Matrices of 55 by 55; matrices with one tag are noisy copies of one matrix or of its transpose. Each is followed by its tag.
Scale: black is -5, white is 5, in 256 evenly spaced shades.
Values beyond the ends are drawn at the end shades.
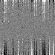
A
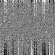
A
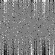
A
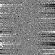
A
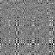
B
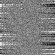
A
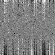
A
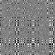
B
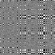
B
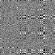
B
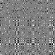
B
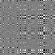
B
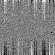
A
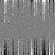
A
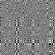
B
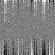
A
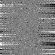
A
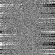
A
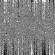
A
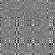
B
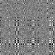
B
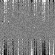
A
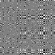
B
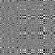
B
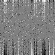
A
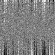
A
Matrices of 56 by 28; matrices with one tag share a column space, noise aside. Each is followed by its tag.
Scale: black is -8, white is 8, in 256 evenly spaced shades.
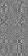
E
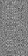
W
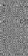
E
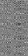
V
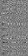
V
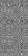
E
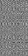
V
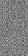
W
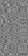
E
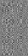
E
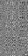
W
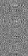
E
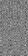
W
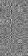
E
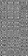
W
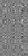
E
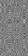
E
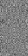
E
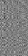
W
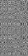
V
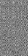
W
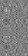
E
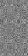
E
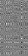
V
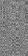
W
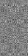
E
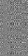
V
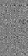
E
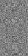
E
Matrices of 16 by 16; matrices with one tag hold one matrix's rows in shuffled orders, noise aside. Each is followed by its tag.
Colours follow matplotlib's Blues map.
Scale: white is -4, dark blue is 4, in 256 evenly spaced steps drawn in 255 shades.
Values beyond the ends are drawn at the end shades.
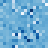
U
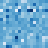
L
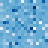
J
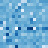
L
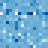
L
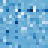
L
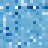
L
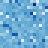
J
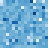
J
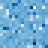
J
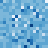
U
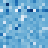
L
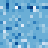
L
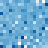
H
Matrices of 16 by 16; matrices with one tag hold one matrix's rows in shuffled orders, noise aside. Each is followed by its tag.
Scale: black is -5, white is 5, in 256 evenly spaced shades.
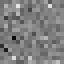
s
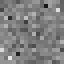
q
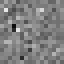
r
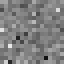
q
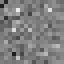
s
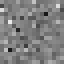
q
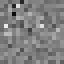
r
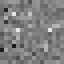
s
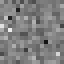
q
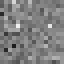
s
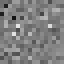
s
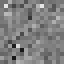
r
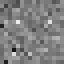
s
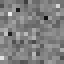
q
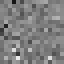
s
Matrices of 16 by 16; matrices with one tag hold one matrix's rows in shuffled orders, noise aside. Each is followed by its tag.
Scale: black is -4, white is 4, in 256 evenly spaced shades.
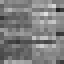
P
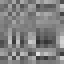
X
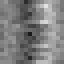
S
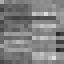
P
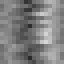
S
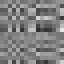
X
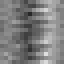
S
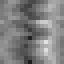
S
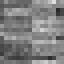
P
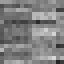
P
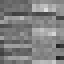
P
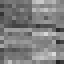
P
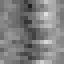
S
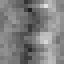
S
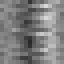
S
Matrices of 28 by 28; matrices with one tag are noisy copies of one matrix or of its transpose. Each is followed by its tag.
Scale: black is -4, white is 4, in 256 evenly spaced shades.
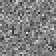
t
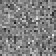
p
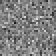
p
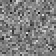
t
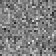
p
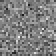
p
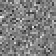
t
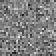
p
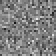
p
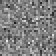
p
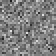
t
